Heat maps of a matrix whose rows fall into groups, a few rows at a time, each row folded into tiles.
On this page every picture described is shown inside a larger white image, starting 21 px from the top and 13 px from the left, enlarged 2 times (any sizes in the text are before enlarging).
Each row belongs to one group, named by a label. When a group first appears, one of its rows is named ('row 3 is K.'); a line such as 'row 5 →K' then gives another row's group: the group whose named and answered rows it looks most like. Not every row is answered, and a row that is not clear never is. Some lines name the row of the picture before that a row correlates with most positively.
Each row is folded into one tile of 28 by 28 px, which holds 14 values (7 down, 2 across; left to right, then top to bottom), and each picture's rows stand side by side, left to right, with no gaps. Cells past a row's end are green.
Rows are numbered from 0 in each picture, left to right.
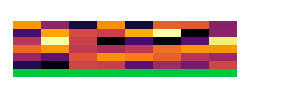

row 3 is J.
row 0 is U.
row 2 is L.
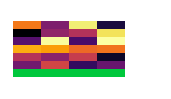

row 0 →J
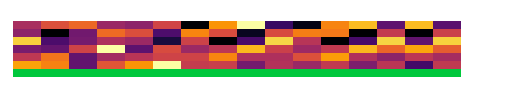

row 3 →L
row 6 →J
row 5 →L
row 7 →J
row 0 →L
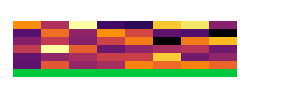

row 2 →L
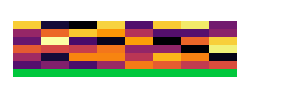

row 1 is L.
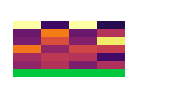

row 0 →J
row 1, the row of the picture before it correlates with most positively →0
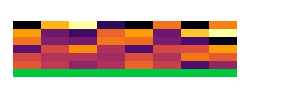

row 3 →L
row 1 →J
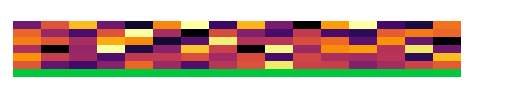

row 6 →J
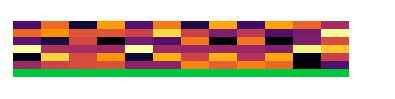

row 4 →L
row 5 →U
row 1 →L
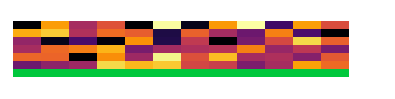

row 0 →L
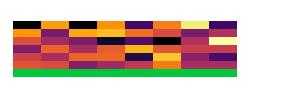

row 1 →L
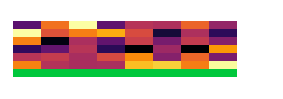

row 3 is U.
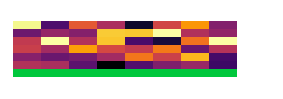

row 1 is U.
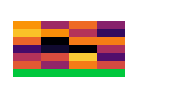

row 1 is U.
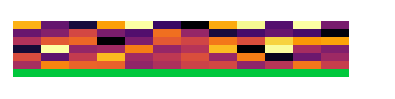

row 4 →U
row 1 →L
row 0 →U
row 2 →J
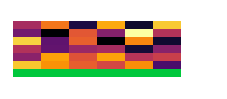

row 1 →L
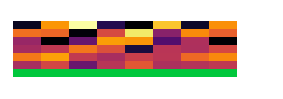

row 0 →L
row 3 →L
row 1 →J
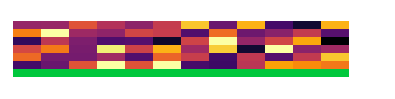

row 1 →U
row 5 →L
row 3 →U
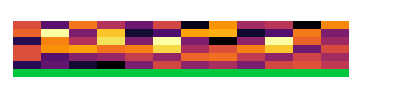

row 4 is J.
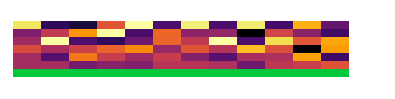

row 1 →L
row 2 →J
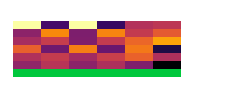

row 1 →J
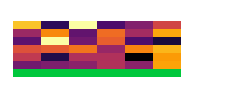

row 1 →J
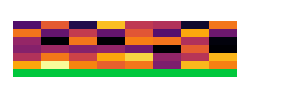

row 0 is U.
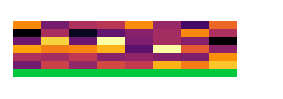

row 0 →J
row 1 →J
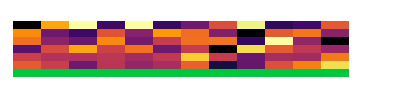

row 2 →J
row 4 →J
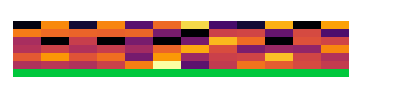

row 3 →J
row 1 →L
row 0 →L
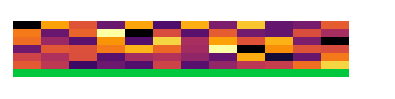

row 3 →U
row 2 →J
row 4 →U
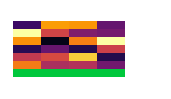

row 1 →U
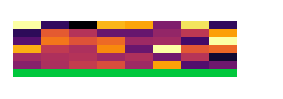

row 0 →J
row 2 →U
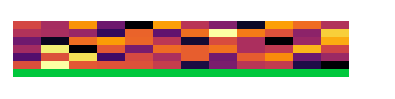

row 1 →U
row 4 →L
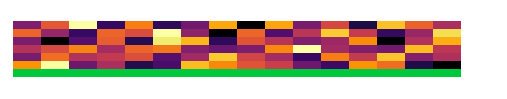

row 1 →J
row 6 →L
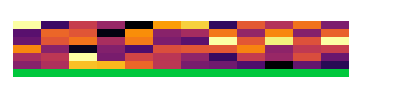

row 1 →U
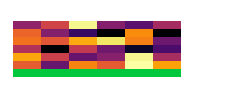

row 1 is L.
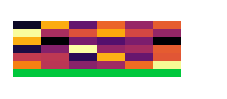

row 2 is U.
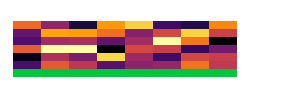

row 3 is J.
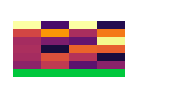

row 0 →J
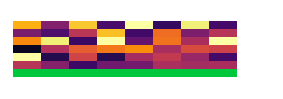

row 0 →U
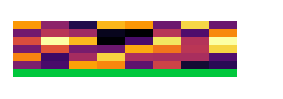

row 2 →J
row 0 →U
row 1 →L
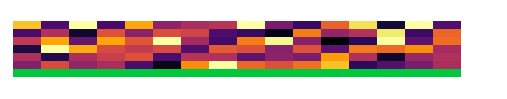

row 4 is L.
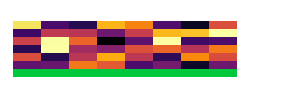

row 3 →L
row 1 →L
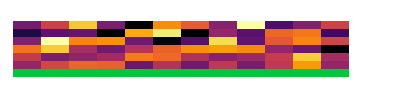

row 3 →J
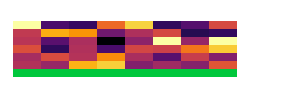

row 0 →J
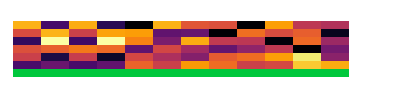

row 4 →L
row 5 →U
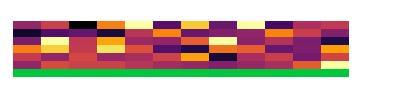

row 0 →J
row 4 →J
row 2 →J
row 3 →U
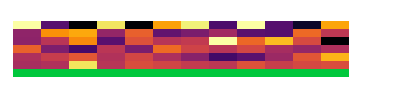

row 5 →L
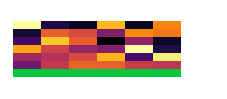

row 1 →L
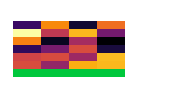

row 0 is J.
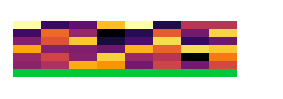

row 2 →J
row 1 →L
